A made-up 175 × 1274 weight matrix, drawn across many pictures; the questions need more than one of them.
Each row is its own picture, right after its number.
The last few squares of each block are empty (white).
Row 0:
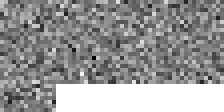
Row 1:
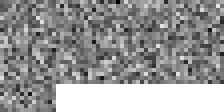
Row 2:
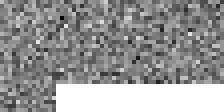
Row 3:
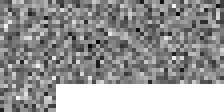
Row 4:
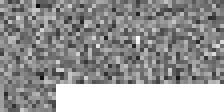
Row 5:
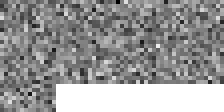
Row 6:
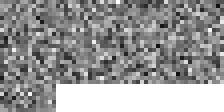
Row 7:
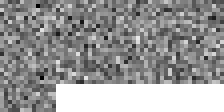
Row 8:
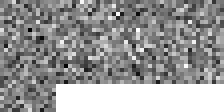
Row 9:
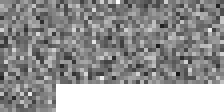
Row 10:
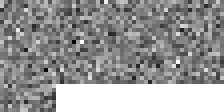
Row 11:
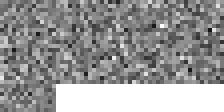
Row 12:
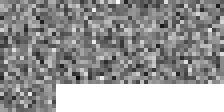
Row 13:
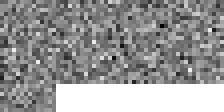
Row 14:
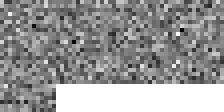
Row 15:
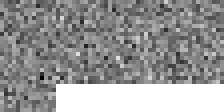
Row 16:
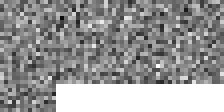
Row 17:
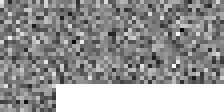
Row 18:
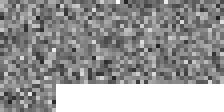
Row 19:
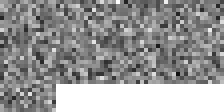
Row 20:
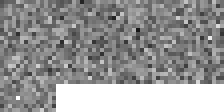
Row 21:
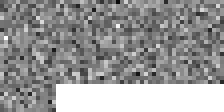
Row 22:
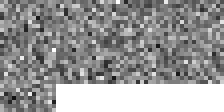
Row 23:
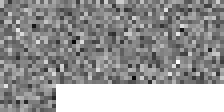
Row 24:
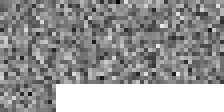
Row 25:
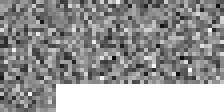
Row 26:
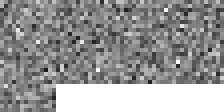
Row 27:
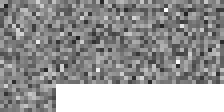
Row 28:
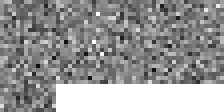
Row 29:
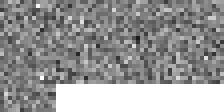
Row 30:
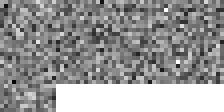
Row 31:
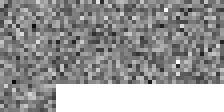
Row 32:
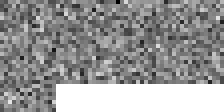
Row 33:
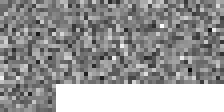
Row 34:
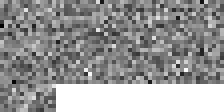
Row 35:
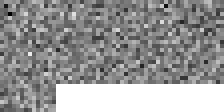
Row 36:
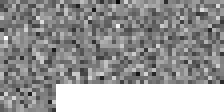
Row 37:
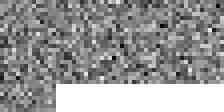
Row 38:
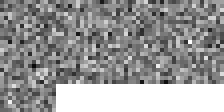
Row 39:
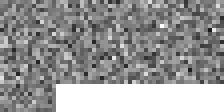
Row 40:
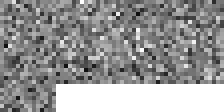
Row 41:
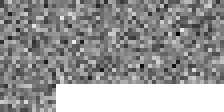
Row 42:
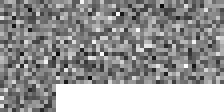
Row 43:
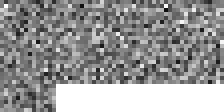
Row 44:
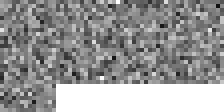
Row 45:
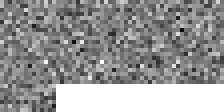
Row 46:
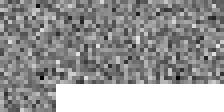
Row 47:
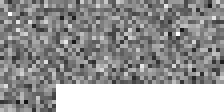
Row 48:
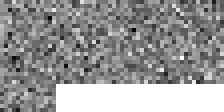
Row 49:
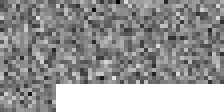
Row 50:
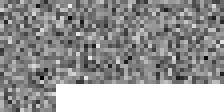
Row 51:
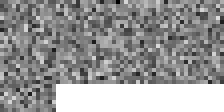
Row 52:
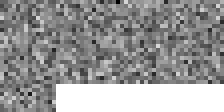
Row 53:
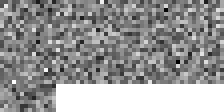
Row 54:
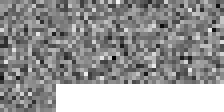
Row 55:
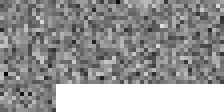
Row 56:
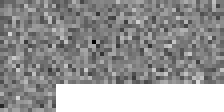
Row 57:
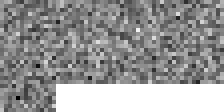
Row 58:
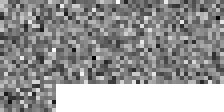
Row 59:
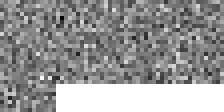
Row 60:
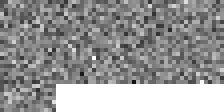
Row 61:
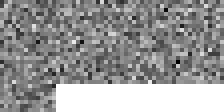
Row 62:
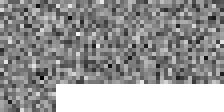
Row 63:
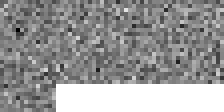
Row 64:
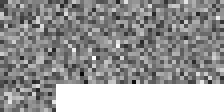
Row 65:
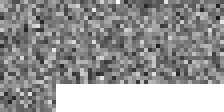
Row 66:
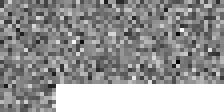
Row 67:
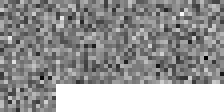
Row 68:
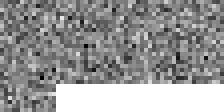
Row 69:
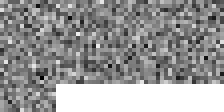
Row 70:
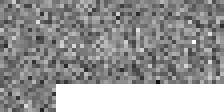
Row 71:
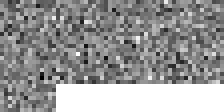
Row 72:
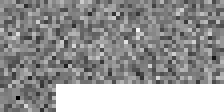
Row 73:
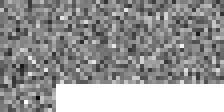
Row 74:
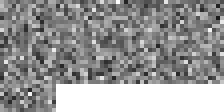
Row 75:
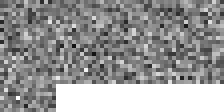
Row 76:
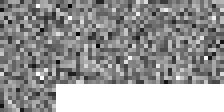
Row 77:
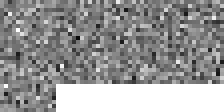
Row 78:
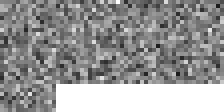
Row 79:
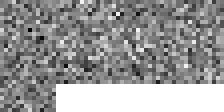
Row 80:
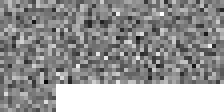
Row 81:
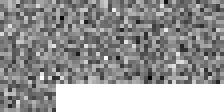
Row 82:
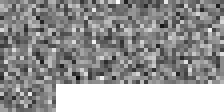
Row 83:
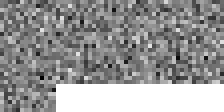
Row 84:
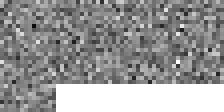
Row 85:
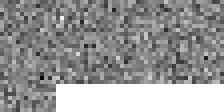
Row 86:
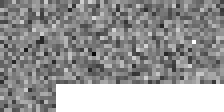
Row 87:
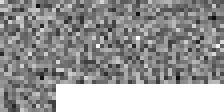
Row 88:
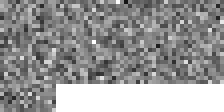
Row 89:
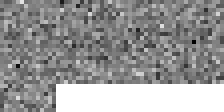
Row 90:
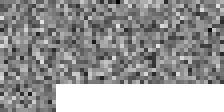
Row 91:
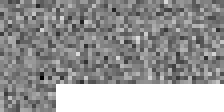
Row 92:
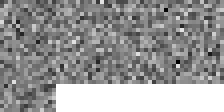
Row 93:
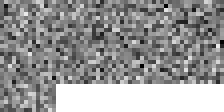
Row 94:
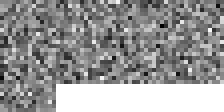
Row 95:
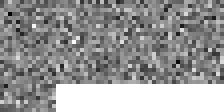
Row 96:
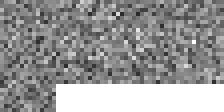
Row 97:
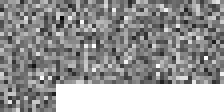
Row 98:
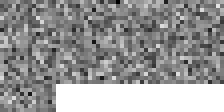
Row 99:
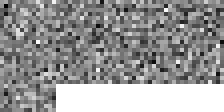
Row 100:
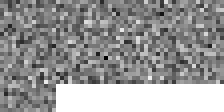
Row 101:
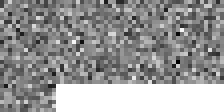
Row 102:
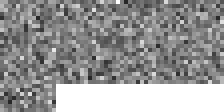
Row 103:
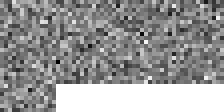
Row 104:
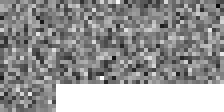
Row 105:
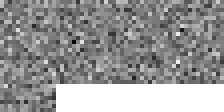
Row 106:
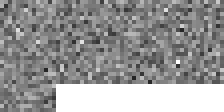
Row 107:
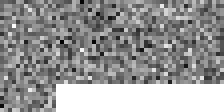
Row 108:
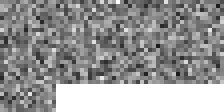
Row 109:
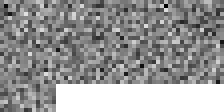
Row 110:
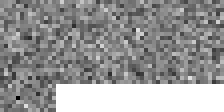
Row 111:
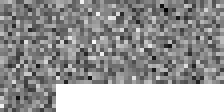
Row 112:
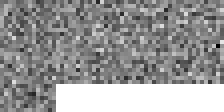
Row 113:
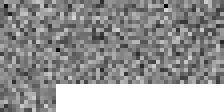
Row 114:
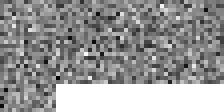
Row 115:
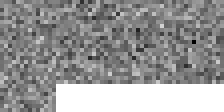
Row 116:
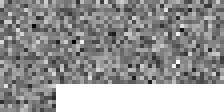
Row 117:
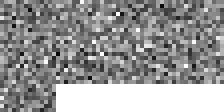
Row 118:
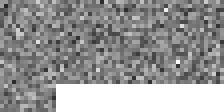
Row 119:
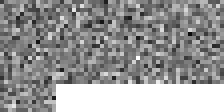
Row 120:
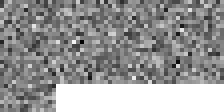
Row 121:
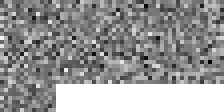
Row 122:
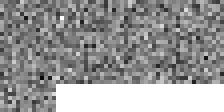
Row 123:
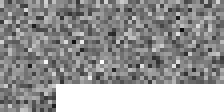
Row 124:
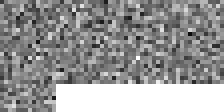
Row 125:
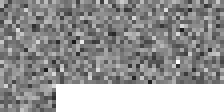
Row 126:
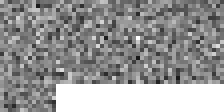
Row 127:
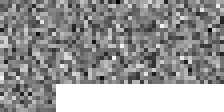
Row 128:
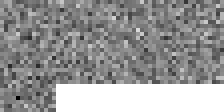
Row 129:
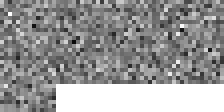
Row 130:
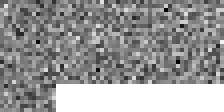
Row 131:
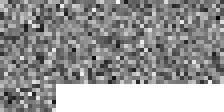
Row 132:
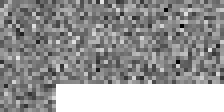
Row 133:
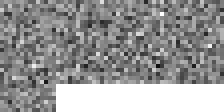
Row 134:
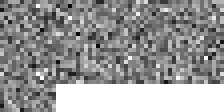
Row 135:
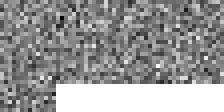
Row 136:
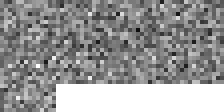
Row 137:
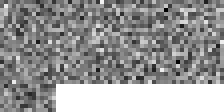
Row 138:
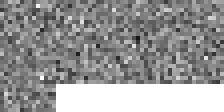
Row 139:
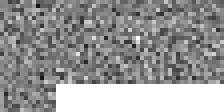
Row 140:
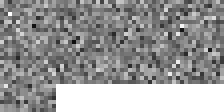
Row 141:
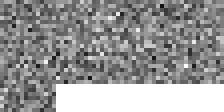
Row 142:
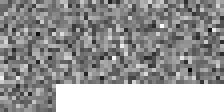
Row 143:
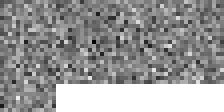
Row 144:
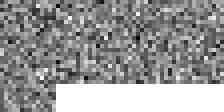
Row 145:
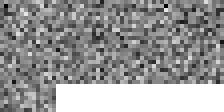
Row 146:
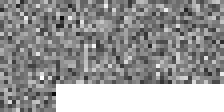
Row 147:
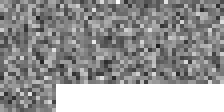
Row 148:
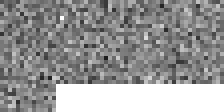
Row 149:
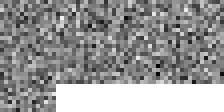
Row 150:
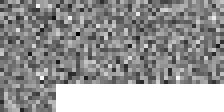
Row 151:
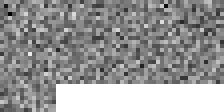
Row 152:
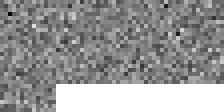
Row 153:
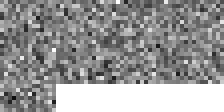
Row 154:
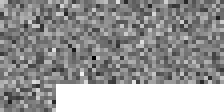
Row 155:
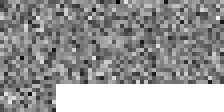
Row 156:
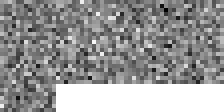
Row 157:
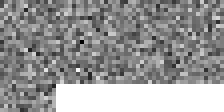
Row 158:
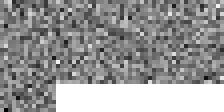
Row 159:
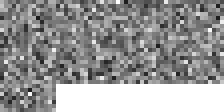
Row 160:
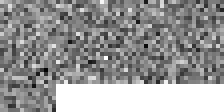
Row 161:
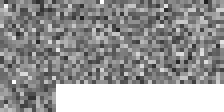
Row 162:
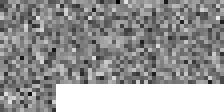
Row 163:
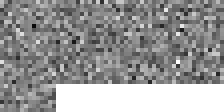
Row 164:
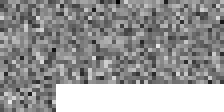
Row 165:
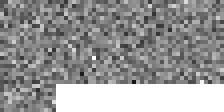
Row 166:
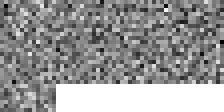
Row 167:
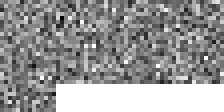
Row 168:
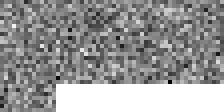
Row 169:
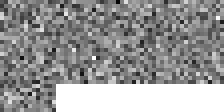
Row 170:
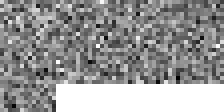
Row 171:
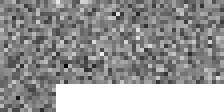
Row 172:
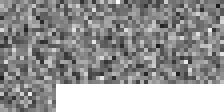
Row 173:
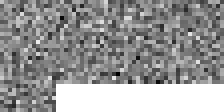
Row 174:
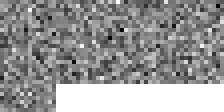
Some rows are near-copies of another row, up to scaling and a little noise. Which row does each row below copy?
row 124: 119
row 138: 29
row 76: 134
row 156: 111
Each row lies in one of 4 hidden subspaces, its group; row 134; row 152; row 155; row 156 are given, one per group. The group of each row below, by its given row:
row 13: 155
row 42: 156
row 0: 155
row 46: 134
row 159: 155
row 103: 156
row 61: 152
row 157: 152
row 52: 155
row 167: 134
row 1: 155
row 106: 152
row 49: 155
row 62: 134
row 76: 134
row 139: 134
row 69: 134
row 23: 152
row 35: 152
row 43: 152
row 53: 152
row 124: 134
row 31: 152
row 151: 152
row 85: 134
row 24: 155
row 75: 156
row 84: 152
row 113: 152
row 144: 134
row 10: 152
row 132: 152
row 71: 134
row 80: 134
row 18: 155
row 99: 152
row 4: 134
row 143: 156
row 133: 134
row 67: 134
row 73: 152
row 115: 156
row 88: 155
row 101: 152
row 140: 152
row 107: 156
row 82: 155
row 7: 134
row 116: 152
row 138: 134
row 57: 156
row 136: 156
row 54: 155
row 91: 134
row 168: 156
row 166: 152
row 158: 156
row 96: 156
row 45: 152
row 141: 156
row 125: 152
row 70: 156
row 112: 152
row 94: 155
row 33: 155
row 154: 155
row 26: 152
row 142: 155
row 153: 155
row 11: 155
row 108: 155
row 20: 156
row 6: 155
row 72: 156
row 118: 152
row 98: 155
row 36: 155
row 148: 134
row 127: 155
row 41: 152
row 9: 155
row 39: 155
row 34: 152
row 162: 155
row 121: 156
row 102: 155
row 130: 152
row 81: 134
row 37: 155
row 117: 156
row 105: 152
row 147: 155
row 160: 134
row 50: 134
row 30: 152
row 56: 156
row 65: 155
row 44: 155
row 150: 134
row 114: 156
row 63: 152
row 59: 134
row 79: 156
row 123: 152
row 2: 134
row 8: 156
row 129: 152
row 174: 155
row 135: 134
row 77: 152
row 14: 152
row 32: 155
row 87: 134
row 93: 152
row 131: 155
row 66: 152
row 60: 155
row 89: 156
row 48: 156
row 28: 156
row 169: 155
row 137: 152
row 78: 155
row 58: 155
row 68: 134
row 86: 156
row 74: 155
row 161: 152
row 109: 152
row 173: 134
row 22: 155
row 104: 155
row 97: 134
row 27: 152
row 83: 134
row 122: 134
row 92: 152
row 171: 156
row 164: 155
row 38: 134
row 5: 155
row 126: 134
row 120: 152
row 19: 155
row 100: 134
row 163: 152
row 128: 156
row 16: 134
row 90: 155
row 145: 152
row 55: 155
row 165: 155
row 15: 134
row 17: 152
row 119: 134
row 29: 134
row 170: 134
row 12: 155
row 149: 134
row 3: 156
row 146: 134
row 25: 155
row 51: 155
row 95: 152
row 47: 152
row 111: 156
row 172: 155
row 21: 155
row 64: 155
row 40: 156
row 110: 156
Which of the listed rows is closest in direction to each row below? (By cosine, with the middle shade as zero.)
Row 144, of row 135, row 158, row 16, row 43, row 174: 135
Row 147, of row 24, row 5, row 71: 71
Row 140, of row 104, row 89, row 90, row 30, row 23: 23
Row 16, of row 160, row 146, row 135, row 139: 135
